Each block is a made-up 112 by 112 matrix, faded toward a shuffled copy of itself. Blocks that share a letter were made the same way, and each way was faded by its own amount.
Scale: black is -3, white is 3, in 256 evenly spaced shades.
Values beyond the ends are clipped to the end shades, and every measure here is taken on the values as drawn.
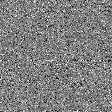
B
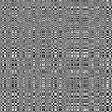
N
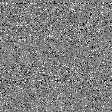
B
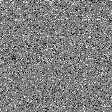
B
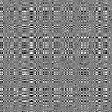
N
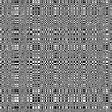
N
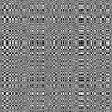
N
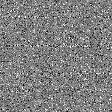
B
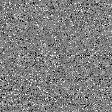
B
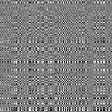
N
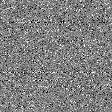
B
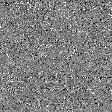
B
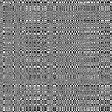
N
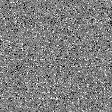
B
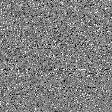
B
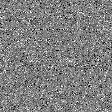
B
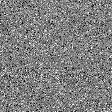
B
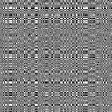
N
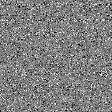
B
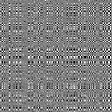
N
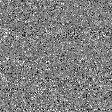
B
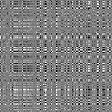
N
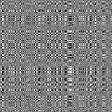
N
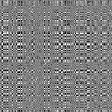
N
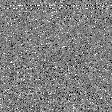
B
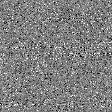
B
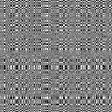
N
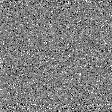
B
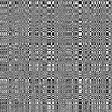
N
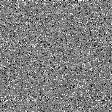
B
